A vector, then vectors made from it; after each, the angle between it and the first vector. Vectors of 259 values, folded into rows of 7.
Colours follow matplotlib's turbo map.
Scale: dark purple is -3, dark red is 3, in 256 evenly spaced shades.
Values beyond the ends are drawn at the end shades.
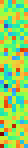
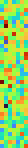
partly opposed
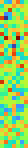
orthogonal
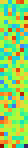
partly aligned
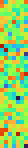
partly aligned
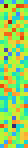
partly opposed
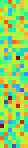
partly opposed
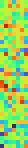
nearly opposite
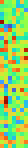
partly aligned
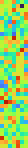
partly aligned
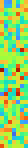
partly aligned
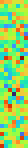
partly aligned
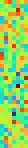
orthogonal
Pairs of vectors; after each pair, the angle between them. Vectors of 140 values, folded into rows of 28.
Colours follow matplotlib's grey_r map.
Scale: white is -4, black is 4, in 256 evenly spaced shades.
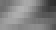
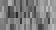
partly opposed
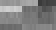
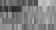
nearly opposite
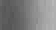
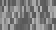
orthogonal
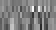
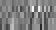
nearly parallel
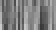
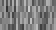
partly aligned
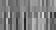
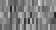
partly aligned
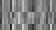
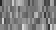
partly aligned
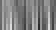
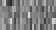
orthogonal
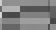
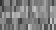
partly opposed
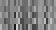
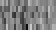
partly aligned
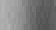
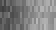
nearly opposite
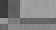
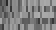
partly aligned
